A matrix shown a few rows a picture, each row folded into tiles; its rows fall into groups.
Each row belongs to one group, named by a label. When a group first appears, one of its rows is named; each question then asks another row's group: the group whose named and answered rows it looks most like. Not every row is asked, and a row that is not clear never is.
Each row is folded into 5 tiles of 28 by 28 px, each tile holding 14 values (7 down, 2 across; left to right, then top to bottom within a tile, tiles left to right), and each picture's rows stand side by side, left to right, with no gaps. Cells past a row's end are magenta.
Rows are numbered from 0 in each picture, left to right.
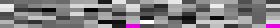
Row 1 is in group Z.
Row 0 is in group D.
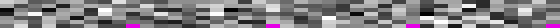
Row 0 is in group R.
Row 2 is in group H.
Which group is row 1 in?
D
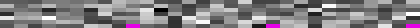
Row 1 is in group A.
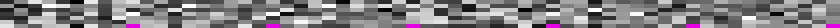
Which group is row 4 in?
A
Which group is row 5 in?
H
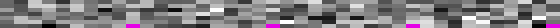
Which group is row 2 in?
Z
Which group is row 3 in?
H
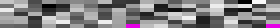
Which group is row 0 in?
A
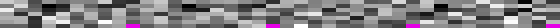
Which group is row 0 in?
A
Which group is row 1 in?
A
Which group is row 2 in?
R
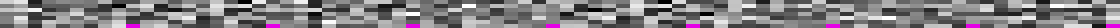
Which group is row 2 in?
A
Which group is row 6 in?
D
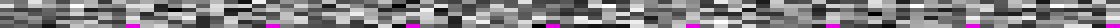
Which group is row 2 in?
A
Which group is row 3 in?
A
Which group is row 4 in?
Z
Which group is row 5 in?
Z
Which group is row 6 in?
D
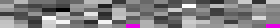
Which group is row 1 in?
H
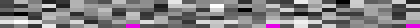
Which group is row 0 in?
Z
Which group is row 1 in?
Z
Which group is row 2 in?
Z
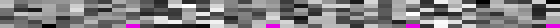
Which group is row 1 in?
Z
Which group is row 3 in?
Z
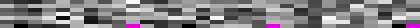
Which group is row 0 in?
D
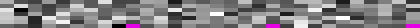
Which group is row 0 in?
A
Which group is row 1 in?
A
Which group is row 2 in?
Z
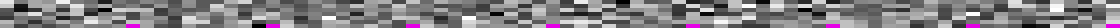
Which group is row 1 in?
A
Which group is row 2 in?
H
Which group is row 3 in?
H
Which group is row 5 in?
Z
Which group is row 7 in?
Z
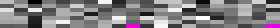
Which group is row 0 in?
A
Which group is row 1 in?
Z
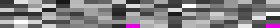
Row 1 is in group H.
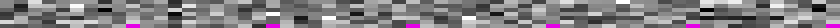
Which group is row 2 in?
H
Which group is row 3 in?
H
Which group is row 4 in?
R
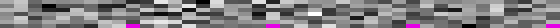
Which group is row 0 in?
A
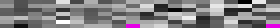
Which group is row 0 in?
D
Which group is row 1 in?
R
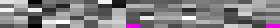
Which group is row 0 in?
A
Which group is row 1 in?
D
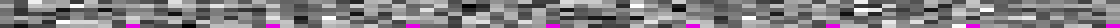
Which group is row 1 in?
D
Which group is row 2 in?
H
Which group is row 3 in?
A
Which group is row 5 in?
H
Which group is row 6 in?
H
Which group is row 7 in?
D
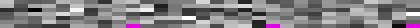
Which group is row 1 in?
D
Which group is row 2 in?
A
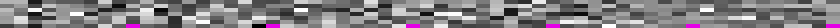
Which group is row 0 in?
A
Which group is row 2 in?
H
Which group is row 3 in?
R
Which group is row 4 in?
Z
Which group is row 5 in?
D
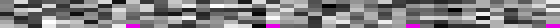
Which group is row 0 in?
H
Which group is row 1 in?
D
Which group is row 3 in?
D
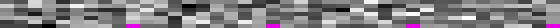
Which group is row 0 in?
D
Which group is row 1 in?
A
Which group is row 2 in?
A
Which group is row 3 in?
D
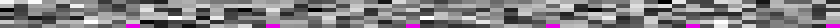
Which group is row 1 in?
D
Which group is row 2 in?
R
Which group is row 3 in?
D
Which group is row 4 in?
R
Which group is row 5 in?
Z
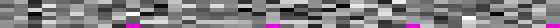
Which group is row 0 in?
A
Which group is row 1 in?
Z
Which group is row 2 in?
R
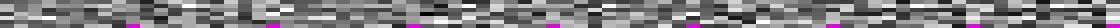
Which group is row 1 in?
H
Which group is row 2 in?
D
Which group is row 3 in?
Z
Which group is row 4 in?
H
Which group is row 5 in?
Z
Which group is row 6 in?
D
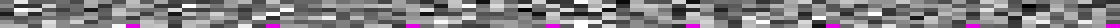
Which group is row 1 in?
H
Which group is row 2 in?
D
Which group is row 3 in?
Z
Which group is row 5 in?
H
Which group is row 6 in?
R
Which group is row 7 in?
A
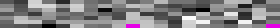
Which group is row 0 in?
Z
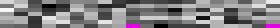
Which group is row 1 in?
D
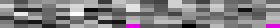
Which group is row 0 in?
D
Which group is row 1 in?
Z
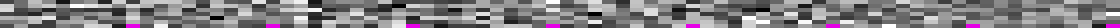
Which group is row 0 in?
D
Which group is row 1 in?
R
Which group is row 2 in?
A
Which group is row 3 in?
D
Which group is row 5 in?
H
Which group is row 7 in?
A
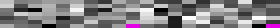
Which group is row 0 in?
R
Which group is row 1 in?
A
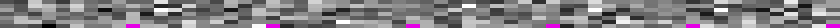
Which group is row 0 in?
Z
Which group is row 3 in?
H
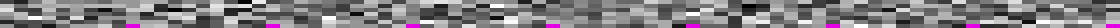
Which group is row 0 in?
D
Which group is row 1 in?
R
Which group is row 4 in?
A
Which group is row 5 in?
A
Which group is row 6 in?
R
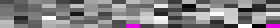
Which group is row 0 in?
H
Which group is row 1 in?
A
